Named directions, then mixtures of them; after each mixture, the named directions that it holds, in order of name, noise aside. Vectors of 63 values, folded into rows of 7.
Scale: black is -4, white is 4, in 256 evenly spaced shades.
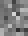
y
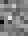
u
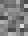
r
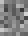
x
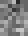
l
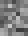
u, y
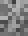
l, r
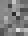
y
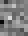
u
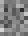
x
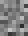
r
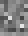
r, u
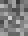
l, u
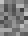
x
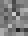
y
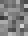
r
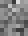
l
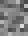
r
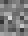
r, u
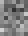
l, x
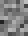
r, u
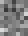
x, y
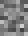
r
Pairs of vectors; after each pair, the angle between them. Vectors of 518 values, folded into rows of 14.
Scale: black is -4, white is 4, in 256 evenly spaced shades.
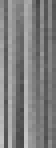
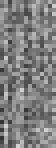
partly opposed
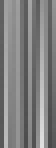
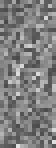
orthogonal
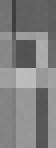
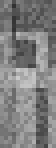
nearly parallel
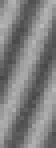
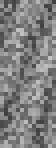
partly opposed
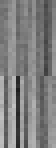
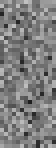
orthogonal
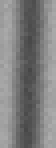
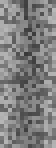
partly aligned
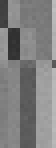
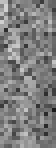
partly opposed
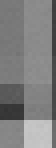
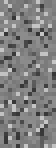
orthogonal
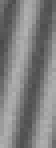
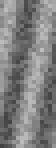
nearly opposite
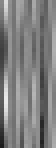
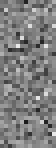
orthogonal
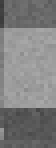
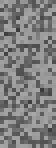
orthogonal
